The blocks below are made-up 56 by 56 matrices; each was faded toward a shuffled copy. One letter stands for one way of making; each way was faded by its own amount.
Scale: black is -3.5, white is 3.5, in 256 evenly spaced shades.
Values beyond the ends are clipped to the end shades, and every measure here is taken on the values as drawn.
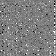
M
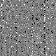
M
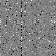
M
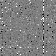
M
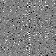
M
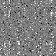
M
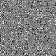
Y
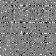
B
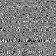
B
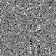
Y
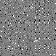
M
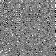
Y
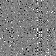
M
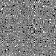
Y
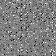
M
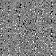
Y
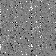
M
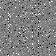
M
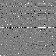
B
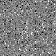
Y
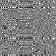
B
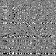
B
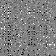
M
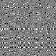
B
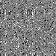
Y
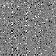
M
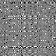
B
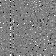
M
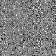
Y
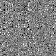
Y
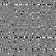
B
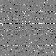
B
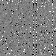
M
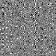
Y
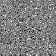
Y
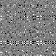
B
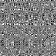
B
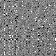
Y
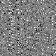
Y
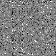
M
